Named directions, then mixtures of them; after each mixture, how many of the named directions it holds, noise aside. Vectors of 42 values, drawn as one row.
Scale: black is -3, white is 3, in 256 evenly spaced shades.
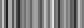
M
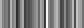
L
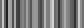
one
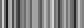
one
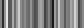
one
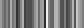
one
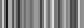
one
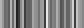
one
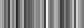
one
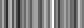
one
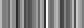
one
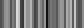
two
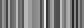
two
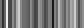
one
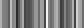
one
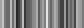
two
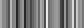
one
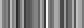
one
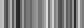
two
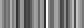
one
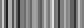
one
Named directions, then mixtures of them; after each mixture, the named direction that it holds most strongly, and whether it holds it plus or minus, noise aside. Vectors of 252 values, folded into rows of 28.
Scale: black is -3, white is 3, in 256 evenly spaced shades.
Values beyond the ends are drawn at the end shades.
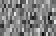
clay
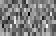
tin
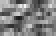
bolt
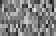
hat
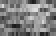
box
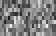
tin, plus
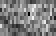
box, plus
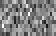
tin, minus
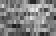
box, plus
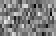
tin, minus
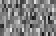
clay, plus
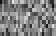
hat, plus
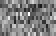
tin, minus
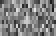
hat, plus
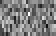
tin, minus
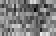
box, minus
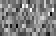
hat, minus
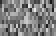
hat, plus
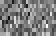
tin, plus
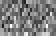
tin, plus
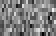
clay, plus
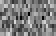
tin, plus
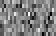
clay, plus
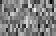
hat, plus
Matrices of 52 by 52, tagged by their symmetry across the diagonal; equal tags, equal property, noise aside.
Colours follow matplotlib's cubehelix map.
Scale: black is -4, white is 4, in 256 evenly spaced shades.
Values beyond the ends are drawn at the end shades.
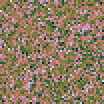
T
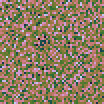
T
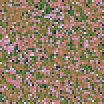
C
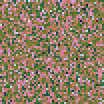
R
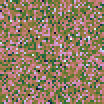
C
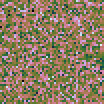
R
